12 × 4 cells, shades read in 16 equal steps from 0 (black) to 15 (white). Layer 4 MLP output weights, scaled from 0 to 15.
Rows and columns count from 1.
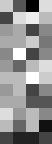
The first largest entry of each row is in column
4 3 2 3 2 4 3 2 1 1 1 1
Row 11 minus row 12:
7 4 9 -3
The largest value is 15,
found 2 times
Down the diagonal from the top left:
12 13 4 7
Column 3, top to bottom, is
0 14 4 12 4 11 15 4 5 11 11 2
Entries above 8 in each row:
2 3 2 3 1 3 4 2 2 3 2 0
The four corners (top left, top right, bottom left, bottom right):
12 13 4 4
